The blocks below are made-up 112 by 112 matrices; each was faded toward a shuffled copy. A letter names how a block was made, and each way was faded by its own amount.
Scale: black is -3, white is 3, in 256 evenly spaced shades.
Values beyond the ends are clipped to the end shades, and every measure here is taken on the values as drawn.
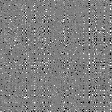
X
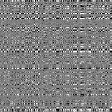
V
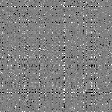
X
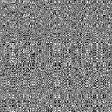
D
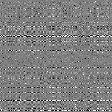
V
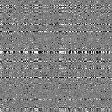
V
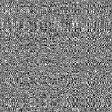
D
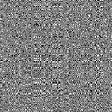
D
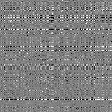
V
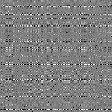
V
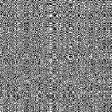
D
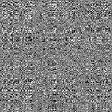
D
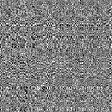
D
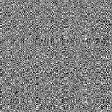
D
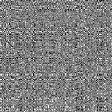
D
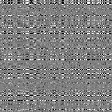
V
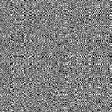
D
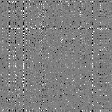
X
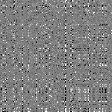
X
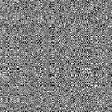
D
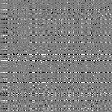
V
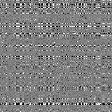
V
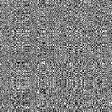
D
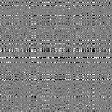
V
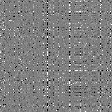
X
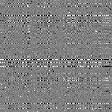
V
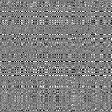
V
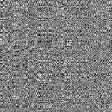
D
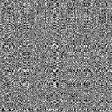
D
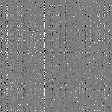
X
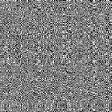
D
